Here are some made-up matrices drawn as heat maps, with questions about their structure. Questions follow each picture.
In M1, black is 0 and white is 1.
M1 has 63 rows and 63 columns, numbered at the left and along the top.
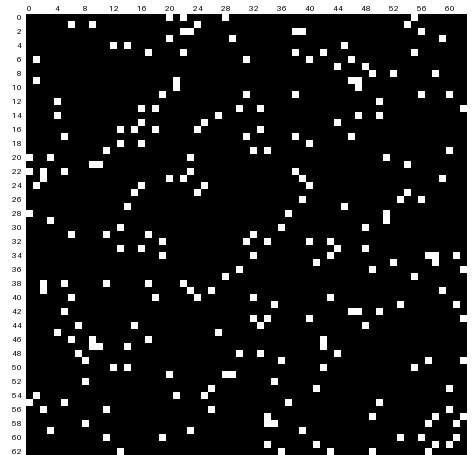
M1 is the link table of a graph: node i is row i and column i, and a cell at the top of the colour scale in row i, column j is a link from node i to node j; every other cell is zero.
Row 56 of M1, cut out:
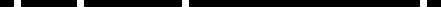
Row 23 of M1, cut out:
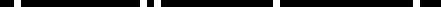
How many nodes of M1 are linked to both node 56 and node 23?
1
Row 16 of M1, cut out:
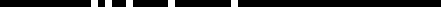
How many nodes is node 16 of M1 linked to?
5
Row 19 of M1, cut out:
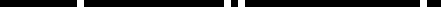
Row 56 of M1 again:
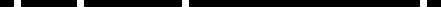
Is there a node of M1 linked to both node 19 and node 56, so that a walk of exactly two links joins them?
yes
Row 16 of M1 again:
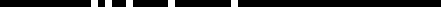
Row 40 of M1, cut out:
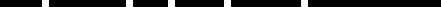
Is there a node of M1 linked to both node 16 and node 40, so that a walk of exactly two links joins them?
yes
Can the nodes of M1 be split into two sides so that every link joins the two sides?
no
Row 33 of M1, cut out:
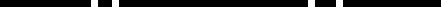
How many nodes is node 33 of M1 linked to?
4
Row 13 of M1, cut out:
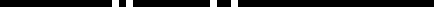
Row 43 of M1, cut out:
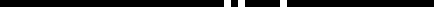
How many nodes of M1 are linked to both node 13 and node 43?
1
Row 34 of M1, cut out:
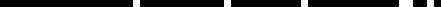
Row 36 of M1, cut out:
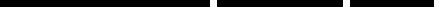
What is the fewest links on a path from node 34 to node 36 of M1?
3
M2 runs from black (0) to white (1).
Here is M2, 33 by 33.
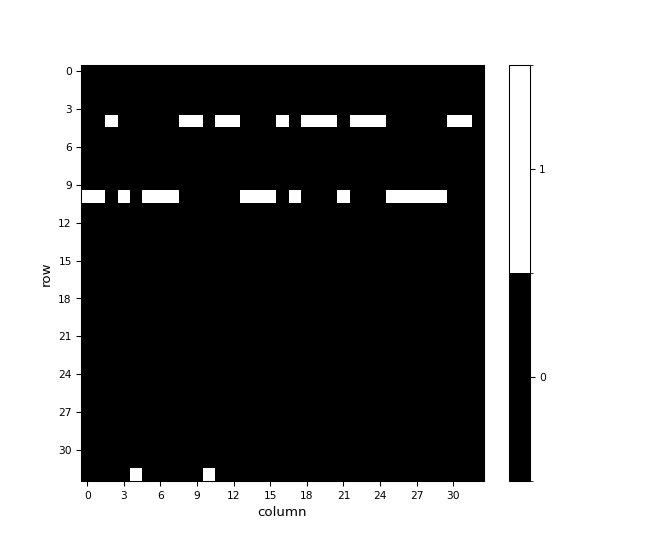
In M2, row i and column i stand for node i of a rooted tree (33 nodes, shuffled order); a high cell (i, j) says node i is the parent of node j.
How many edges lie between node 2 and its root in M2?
2
